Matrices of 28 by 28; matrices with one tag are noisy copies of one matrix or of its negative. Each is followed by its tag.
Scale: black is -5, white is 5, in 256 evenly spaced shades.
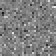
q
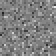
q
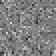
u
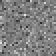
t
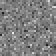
q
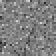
t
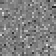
q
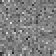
u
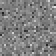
q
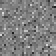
q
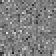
u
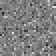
q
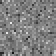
u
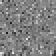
u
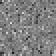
u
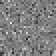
u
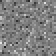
t
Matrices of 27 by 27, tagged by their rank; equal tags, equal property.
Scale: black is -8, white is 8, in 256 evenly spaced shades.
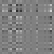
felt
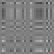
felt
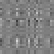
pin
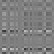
felt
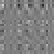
pin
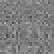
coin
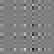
felt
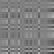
felt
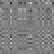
pin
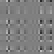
felt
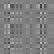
felt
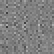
coin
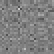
coin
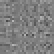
coin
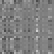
pin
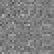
coin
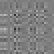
pin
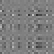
pin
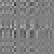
pin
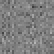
coin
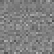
coin
